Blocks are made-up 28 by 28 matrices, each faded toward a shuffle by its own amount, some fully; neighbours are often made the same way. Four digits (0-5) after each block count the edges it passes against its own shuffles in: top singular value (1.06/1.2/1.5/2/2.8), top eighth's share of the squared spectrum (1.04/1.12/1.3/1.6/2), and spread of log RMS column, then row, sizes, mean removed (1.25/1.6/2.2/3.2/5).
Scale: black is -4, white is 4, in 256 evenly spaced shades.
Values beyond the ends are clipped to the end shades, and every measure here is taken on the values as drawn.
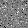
0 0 0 0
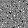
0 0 0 0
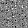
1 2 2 0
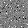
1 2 0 0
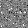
2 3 0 0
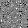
2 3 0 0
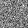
0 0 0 0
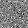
0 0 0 0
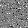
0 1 0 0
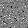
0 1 0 1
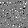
1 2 0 1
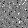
0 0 0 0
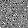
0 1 0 0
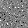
1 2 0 0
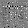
3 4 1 2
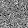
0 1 0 0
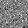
0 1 0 0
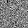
1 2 2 0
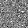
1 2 1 0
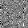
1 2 2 0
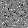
1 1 0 0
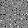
2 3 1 1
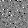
1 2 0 1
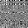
3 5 1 2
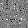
3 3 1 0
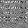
3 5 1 3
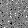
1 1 0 0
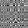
3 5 2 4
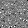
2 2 0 1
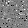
1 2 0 1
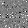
2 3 0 1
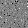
1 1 0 0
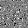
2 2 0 2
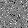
0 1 0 1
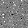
1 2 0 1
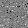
2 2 0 1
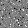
0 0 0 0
